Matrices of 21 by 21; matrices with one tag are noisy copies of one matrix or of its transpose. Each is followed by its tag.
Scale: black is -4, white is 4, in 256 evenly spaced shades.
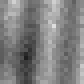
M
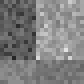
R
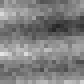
M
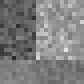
R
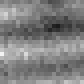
M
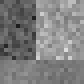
R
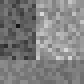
R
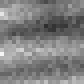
M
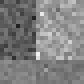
R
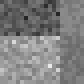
R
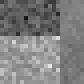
R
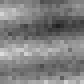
M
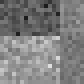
R
